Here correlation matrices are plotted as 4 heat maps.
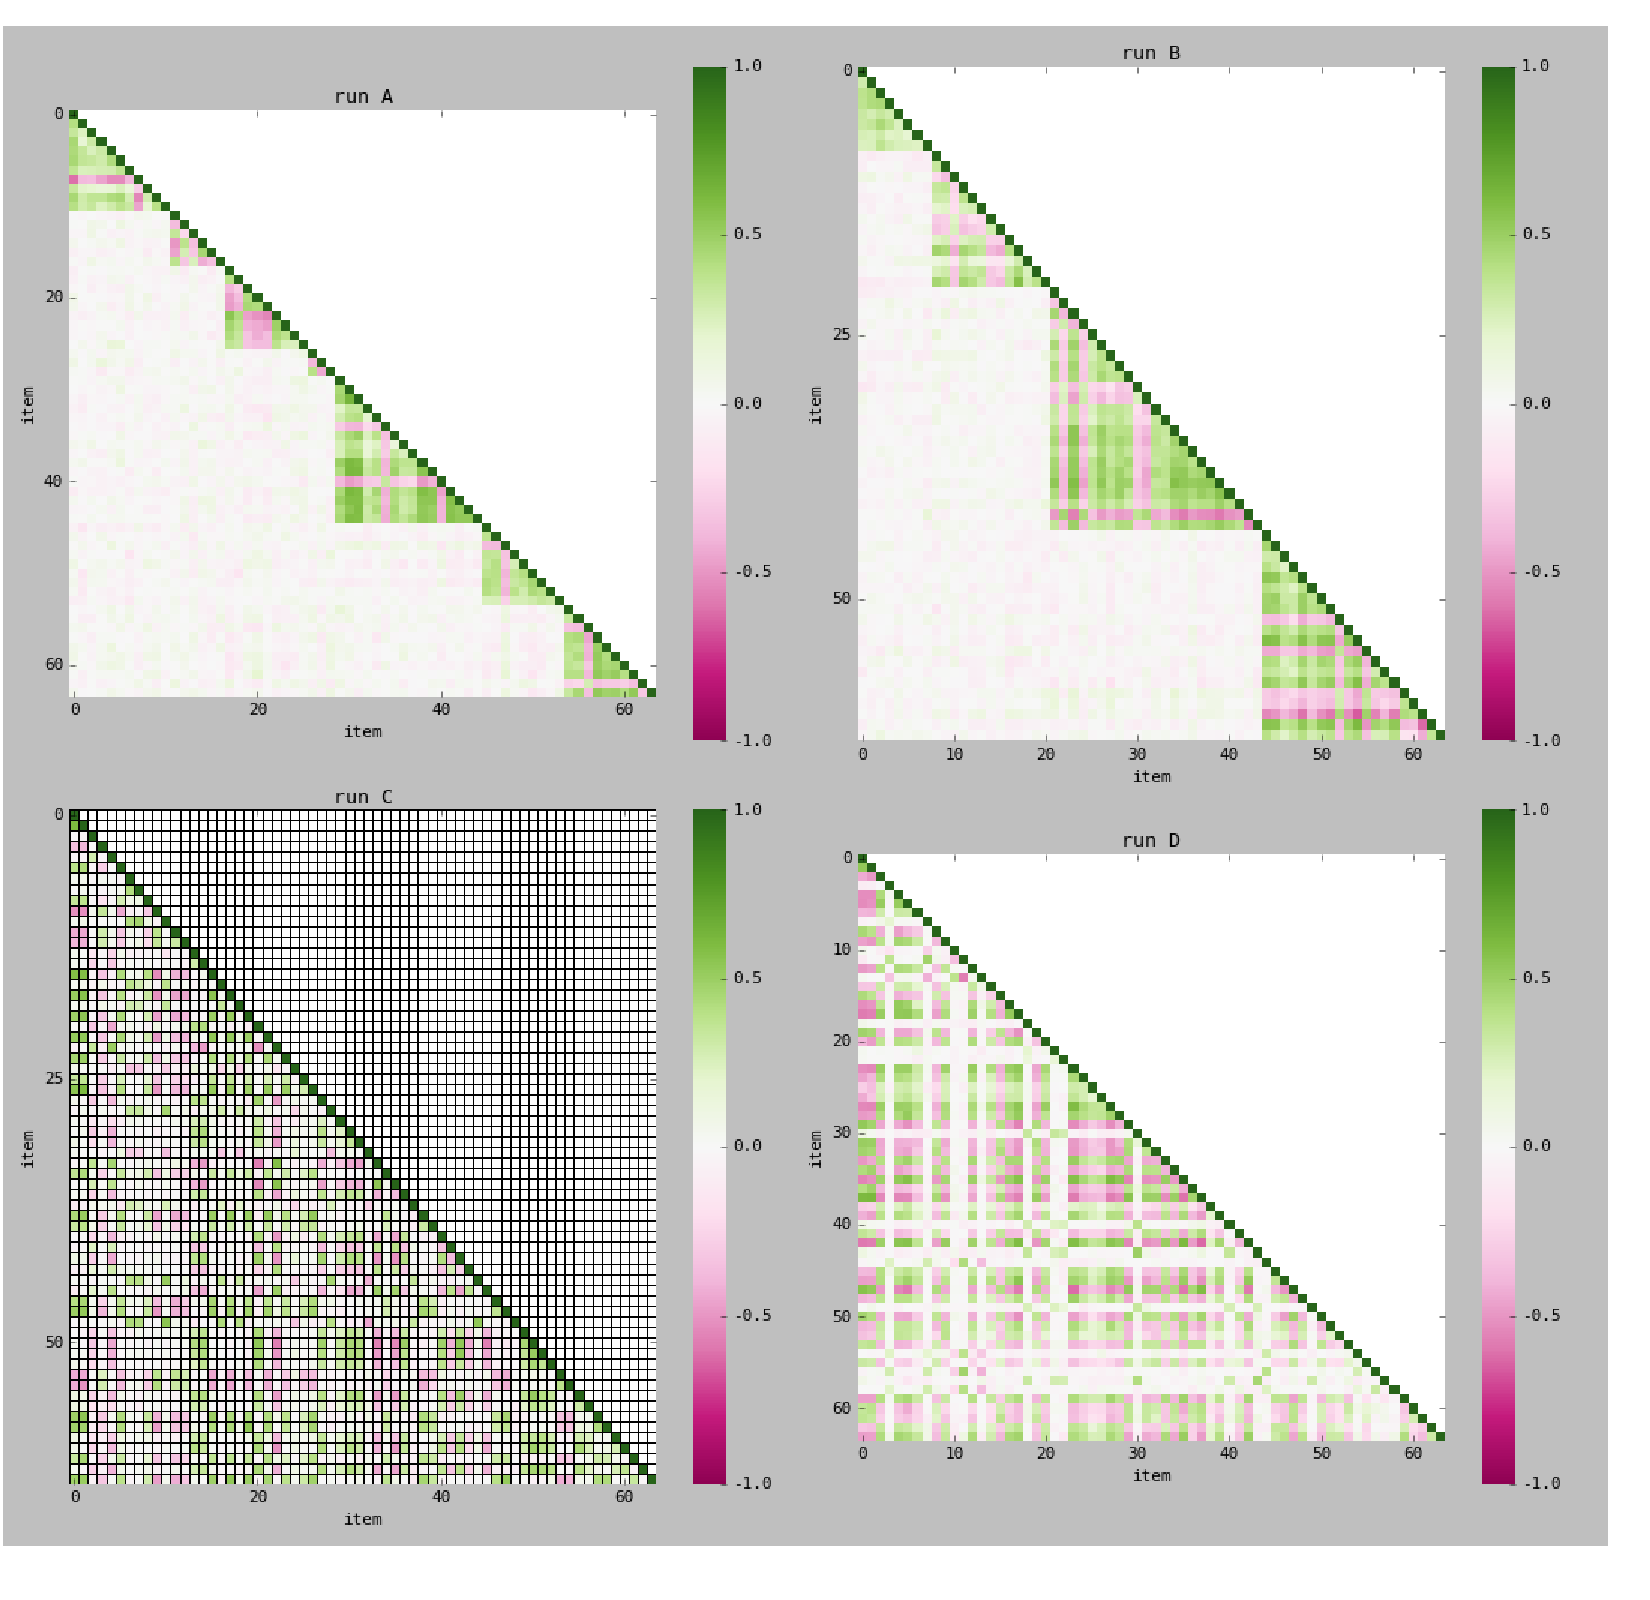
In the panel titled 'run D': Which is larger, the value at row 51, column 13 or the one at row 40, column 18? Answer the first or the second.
the second
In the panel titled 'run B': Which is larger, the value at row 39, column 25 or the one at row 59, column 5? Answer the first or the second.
the first
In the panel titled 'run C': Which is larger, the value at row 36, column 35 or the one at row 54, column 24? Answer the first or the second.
the second
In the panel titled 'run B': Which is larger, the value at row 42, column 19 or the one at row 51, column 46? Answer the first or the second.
the second
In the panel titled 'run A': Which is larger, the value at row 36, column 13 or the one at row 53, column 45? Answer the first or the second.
the second
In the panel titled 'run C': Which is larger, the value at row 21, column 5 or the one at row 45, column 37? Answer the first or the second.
the first
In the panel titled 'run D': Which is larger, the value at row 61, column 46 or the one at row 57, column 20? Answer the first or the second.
the second
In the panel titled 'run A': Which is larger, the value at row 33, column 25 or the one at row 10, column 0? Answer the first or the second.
the second
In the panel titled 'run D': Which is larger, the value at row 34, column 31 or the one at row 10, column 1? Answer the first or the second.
the first
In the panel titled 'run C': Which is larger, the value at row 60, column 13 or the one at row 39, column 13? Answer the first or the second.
the first
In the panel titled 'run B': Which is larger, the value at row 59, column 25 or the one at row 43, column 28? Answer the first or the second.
the second
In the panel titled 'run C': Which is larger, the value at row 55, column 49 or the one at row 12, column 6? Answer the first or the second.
the first
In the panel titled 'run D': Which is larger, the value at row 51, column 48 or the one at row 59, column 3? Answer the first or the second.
the first
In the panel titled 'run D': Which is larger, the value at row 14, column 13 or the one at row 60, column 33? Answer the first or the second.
the first
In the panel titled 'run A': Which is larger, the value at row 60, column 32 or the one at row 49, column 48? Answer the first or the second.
the second
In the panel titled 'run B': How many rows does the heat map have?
64
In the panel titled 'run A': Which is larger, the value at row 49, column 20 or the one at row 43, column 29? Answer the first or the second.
the second
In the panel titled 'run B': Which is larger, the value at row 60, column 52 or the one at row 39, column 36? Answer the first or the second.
the second
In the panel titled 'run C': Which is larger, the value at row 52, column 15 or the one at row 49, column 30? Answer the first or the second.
the second
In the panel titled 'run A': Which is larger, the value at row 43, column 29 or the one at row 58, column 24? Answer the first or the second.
the first
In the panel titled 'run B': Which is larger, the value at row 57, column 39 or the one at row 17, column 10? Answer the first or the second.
the first
